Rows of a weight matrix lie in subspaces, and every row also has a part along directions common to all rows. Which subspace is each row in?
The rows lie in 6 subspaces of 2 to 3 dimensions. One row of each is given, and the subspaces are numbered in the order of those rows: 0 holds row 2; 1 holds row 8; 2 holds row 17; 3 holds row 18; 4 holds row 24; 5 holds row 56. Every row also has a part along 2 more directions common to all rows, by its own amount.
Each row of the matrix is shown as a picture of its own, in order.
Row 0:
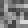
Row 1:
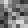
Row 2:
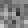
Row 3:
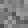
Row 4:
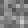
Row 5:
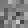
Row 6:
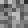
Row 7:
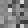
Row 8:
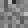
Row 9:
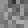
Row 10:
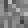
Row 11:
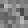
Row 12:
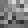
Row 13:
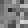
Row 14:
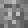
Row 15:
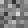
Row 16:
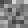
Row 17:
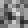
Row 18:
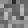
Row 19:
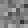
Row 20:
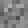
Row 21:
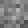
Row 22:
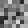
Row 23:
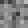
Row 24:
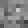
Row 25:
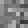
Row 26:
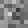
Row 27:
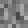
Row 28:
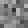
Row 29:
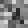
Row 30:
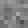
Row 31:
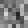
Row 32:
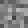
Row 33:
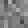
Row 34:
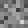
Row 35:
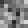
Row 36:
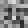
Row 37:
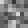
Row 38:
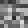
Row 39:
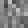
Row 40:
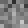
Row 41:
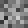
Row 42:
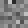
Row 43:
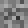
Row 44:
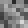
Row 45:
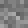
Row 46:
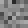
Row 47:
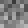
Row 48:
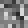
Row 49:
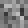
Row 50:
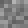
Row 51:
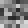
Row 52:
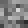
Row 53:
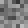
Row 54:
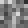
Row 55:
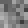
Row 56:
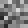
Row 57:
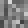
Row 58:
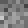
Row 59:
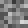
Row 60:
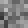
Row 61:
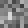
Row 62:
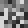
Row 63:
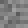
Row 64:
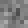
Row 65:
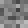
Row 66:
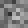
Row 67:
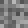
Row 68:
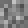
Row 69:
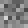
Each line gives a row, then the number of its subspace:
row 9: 3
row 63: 5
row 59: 2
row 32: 0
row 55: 5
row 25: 2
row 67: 2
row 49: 3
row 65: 4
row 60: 5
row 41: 5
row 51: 4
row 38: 0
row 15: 2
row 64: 4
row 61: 2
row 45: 0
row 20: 3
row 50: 3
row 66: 4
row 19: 2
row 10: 1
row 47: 5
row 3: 0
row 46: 1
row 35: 2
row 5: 1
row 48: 3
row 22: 1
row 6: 0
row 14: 4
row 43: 0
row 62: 1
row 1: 1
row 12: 5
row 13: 2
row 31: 3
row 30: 0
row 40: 5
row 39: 1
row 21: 4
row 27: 3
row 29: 4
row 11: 3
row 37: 2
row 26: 4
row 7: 2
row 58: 5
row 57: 1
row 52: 4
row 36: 0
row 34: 5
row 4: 2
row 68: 3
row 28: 5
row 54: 0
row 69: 5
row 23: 0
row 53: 4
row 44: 5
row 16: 3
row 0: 2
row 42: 1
